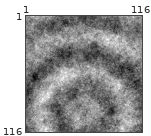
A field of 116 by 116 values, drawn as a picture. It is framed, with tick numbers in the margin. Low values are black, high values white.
There is no seam. Rings spread out from the bottom middle. No overall slope runs across the table. The values follow a bell shape.
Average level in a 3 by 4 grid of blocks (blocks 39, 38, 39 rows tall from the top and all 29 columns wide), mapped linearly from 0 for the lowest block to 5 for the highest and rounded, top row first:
3 1 2 4 / 1 4 2 0 / 5 1 1 4
